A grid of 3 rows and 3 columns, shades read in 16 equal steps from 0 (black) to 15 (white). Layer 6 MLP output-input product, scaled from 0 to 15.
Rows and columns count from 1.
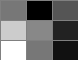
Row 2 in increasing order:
2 8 12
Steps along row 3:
down down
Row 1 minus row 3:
-8 -7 4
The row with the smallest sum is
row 1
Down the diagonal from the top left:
7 8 1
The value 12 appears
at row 2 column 1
